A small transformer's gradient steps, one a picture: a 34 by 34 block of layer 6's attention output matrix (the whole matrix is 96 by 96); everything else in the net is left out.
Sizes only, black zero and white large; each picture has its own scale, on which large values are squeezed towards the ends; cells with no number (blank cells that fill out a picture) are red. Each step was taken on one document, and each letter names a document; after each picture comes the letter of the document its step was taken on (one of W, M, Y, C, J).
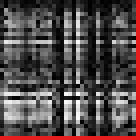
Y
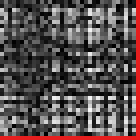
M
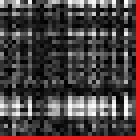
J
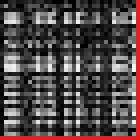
Y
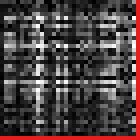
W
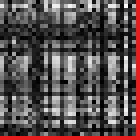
M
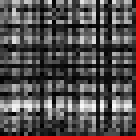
J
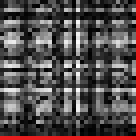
Y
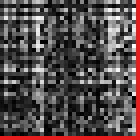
W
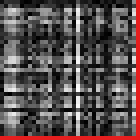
Y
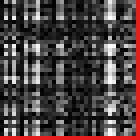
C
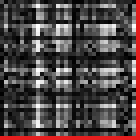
W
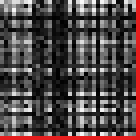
J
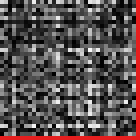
M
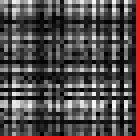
J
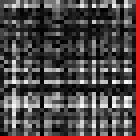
J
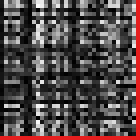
W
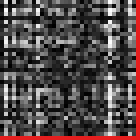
C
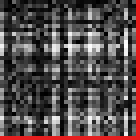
M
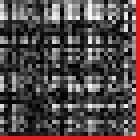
M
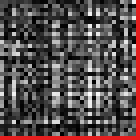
M
